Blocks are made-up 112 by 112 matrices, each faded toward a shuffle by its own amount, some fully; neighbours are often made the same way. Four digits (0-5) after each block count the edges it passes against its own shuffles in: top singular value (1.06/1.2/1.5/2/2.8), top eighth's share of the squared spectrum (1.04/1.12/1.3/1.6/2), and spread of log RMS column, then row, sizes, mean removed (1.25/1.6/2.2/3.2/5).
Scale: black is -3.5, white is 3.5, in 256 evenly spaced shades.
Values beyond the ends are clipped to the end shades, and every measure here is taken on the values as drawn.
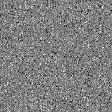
4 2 1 1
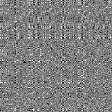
5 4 3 3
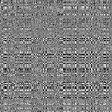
5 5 4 4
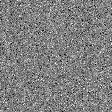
2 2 0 0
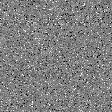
3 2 0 1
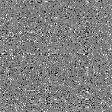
4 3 1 2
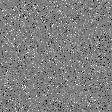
2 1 0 0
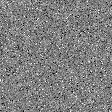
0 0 0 0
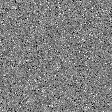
0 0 0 0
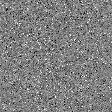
0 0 1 0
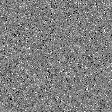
0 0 1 0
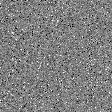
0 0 1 0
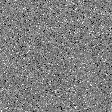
0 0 0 0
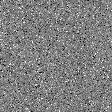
0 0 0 0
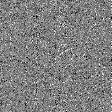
1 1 3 0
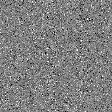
0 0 2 0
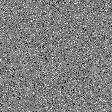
0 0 1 0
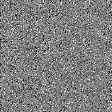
1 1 3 0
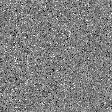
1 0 2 0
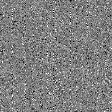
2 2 3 0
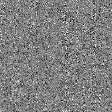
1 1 3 0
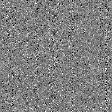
1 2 3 0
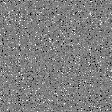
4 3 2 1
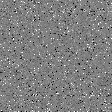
2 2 0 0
